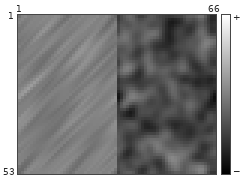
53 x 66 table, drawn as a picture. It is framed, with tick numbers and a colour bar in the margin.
The table splits into one row of 2 panels. Panel 1,1: middling, slanting up to the right, faint in contrast. Panel 1,2: low, blotchy.
